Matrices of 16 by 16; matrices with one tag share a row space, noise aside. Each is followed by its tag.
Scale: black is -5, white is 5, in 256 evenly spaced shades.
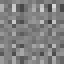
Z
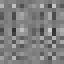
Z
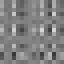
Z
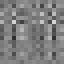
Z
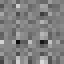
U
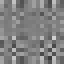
Z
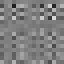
Z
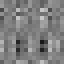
U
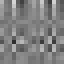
Z
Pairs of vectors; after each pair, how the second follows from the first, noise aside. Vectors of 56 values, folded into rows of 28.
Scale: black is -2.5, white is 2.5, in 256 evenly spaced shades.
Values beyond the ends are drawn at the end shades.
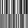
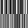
sign-scrambled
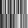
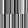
wrapped around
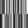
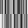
sign-scrambled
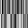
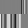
partly zeroed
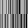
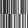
negated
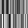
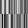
negated
